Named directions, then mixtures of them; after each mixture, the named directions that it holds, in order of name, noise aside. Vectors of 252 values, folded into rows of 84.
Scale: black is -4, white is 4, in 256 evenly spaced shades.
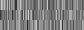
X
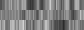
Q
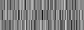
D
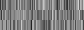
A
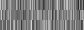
A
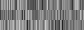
Q, X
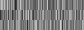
X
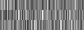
D, X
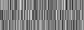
D, X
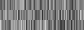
D, Q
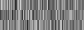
X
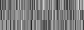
A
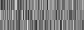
X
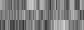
Q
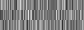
D, X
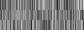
A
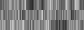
D, Q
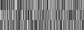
X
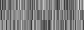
A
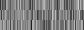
A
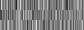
A, X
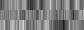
Q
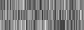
D, Q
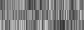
D, Q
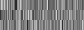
X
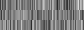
A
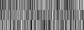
A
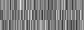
D, X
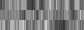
Q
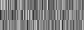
X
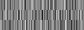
D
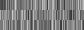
A, X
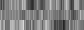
Q
